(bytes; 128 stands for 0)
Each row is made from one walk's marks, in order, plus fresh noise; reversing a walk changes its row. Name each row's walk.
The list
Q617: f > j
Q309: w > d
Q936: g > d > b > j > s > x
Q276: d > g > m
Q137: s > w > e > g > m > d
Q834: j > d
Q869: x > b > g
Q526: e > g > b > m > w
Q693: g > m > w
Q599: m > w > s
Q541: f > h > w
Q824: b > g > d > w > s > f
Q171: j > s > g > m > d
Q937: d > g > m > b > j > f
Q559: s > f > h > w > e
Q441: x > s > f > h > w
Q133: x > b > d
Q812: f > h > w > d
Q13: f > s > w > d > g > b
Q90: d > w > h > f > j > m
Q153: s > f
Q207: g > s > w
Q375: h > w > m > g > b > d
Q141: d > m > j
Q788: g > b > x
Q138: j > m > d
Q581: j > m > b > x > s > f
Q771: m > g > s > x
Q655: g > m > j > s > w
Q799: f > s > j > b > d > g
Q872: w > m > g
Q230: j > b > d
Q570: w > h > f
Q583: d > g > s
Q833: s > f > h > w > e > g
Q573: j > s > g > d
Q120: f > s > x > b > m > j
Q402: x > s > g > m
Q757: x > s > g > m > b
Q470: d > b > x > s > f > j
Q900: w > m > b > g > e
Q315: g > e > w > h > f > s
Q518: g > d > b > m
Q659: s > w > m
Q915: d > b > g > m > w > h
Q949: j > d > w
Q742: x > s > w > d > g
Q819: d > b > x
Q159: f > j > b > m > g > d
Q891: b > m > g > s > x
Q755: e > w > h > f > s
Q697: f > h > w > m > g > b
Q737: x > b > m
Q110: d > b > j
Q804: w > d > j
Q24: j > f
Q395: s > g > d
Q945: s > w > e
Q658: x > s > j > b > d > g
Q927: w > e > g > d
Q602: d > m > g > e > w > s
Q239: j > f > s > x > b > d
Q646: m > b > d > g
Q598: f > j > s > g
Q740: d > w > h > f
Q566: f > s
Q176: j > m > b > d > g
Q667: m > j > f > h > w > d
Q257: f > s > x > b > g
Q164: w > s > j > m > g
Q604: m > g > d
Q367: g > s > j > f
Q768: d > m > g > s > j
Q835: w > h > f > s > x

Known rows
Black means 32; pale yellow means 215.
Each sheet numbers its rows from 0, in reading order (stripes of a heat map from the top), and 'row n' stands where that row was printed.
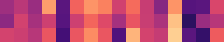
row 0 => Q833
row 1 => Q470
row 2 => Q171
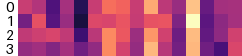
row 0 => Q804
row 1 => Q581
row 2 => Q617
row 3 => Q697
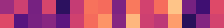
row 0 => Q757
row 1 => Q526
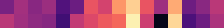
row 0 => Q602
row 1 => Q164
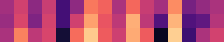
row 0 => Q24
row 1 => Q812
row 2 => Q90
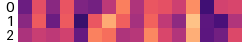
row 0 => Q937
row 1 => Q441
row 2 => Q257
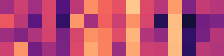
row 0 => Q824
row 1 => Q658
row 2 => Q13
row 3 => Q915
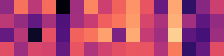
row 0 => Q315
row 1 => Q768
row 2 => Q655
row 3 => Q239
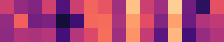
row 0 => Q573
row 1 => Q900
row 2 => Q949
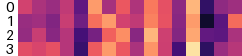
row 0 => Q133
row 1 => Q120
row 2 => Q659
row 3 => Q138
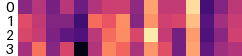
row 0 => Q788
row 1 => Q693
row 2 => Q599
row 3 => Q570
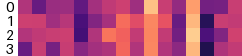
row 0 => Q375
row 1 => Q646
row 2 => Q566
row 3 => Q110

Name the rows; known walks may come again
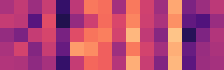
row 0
Q153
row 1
Q367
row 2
Q13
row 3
Q869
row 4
Q309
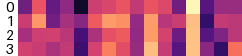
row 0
Q581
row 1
Q915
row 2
Q834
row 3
Q598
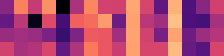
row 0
Q755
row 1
Q655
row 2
Q872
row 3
Q395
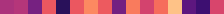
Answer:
Q402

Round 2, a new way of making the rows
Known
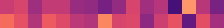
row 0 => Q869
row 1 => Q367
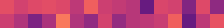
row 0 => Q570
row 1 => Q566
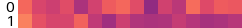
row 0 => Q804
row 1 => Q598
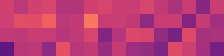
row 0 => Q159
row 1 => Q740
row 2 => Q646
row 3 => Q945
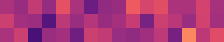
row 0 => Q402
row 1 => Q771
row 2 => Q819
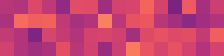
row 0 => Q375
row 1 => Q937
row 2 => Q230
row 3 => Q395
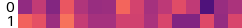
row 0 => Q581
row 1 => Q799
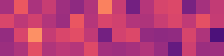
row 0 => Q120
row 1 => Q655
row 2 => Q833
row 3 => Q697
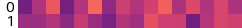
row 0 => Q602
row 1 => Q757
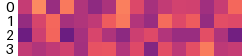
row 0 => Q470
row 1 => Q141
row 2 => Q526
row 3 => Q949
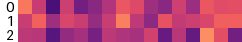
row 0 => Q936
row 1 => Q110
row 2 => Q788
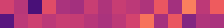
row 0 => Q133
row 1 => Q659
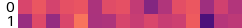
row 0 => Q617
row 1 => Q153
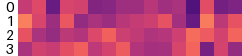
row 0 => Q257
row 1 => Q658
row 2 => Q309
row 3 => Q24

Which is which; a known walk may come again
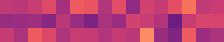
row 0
Q949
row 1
Q757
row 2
Q176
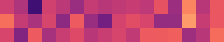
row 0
Q133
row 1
Q742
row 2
Q171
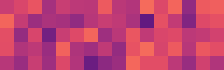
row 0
Q768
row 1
Q835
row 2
Q604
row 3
Q583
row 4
Q402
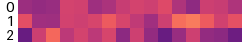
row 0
Q518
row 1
Q834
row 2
Q559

